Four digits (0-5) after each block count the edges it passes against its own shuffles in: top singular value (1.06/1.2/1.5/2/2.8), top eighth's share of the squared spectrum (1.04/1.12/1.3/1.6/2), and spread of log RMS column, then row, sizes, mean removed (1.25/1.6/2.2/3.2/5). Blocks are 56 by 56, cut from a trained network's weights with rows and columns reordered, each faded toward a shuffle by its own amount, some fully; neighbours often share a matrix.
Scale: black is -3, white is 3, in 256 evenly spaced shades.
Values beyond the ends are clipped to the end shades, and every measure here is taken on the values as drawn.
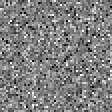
0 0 0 0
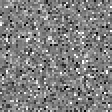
0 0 0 0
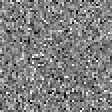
2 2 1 2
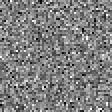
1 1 0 0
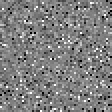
0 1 0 0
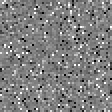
0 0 0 0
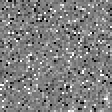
0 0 0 0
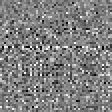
3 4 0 3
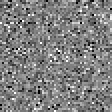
2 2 0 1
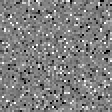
0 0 0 0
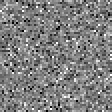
0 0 0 0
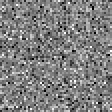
2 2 0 1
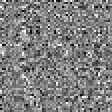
3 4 2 2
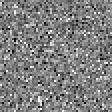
0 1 0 0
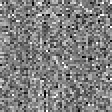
3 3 0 2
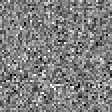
2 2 0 1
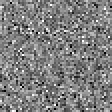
1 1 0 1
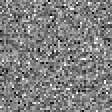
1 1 0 0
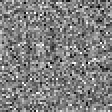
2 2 0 1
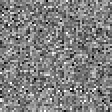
2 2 0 0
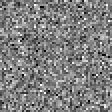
1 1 0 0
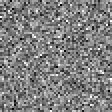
1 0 0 0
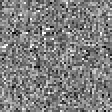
2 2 0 1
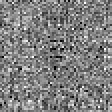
3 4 0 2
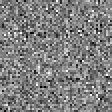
1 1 0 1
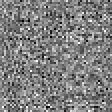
3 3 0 1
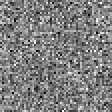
2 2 0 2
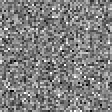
2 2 0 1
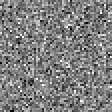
2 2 0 0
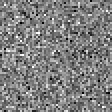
2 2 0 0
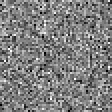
2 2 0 0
